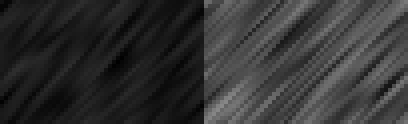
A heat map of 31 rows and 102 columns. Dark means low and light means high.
The table splits into one row of 2 panels. Panel 1,1: very low, slanting up to the right, faint in contrast. Panel 1,2: low, slanting up to the right.
